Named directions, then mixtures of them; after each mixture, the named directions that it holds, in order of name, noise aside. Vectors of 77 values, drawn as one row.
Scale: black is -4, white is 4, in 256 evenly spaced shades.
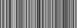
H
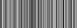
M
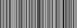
H, M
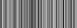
M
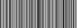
H, M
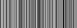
H, M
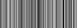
H, M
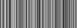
H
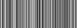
H, M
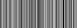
H, M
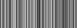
H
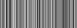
H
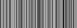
H, M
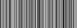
H, M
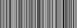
H, M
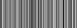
M
